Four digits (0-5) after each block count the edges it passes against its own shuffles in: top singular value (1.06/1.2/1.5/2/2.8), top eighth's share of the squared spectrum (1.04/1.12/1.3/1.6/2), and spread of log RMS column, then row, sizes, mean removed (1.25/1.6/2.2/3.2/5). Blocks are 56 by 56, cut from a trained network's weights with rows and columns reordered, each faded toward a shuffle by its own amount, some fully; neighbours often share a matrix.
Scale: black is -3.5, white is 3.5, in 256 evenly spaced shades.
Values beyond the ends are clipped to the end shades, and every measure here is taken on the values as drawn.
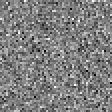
0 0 0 0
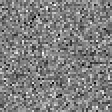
0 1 0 0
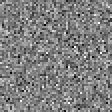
0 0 0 0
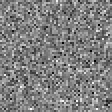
2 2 0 0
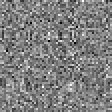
3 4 2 1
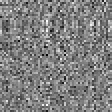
3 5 2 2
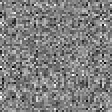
4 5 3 2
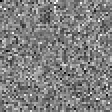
2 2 0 0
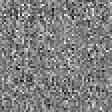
3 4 2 2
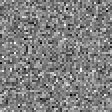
0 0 0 0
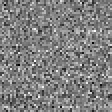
2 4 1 2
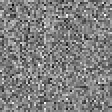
3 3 2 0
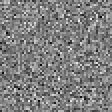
2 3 1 1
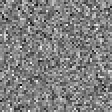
1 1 0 0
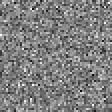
0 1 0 0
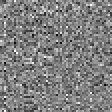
3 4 3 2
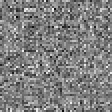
3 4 2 2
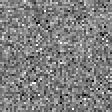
0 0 0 0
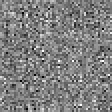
3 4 2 2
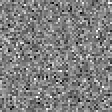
0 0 0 0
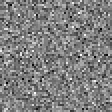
1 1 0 0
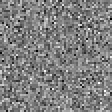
0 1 0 0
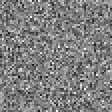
0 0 0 0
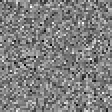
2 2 0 0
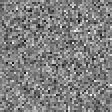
2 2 1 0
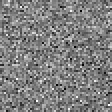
1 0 0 0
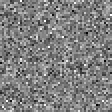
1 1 0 1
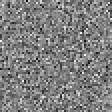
1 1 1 1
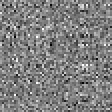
3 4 2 2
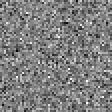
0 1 0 0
